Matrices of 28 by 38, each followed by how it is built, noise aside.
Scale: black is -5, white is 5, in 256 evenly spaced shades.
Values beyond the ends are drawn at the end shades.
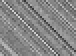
Toeplitz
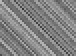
Toeplitz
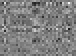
low rank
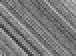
Toeplitz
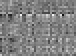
low rank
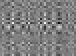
low rank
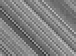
Toeplitz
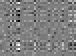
low rank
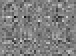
low rank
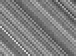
Toeplitz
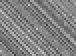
Toeplitz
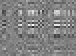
low rank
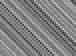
Toeplitz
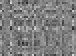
low rank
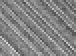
Toeplitz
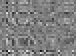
low rank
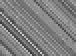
Toeplitz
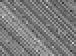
Toeplitz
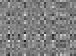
low rank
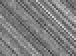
Toeplitz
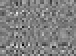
low rank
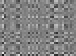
low rank
